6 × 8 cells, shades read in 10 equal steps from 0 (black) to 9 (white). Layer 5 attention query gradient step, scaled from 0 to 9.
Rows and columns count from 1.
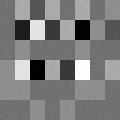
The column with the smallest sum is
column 3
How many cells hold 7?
0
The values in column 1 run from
4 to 5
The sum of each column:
26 29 24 26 25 29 26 26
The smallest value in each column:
4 1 0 2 2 0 4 3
